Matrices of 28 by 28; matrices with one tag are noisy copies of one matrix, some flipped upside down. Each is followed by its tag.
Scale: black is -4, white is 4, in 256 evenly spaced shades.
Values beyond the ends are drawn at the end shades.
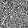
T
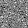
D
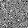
T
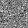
D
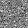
D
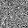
T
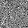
T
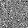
T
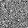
T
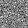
D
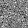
D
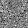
D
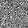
T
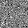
T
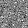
D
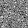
D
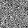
T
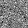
D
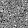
D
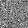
T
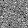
D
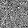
T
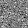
D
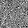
T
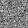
D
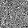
T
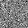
T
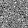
D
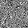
T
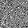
T
